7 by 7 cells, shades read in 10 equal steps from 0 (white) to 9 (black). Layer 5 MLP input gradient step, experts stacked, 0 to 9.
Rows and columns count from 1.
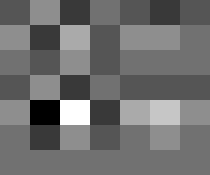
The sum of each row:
41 33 36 40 29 36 35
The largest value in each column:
6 9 7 7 6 7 6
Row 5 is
4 9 0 7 3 2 4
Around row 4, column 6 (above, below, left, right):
5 2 6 6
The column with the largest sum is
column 2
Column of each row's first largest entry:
3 2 2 3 2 2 1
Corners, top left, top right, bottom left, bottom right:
6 6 5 5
